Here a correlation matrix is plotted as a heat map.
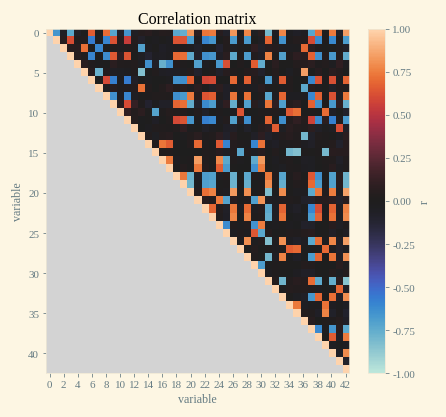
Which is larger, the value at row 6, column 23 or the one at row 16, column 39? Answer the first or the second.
the first
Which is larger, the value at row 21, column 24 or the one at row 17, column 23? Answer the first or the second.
the first
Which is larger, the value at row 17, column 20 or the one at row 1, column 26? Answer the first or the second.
the first
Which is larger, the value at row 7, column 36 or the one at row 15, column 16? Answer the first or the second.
the second
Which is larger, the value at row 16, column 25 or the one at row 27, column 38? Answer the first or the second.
the second
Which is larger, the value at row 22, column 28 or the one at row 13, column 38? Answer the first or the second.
the first
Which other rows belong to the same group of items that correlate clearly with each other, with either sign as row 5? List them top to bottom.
2, 7, 13, 36
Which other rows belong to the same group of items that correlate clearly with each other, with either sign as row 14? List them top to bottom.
4, 16, 17, 21, 24, 25, 29, 30
